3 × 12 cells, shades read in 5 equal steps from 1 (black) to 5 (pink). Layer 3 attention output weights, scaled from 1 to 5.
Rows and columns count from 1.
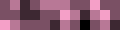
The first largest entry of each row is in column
10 7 1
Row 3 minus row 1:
2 0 1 0 -1 -2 0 0 -2 -2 1 -1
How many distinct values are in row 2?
4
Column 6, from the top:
4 3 2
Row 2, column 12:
3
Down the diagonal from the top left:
3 3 3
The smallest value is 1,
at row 3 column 9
